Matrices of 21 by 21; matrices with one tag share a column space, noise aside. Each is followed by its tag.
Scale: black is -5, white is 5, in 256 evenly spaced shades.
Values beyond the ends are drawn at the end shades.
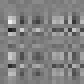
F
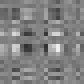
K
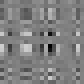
K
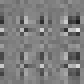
F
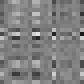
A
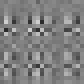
F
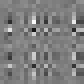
F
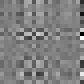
A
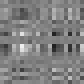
K
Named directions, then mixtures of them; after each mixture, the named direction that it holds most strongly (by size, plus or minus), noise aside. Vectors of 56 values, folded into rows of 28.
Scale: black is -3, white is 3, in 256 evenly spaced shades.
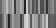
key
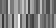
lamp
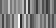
lamp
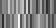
lamp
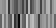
lamp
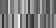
lamp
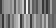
key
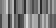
key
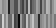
lamp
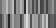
key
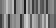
key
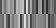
key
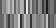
key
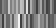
lamp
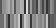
key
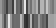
key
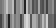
key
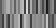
key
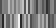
lamp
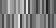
lamp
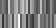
lamp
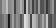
key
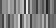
key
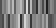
key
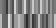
key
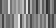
lamp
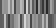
key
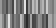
key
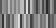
lamp
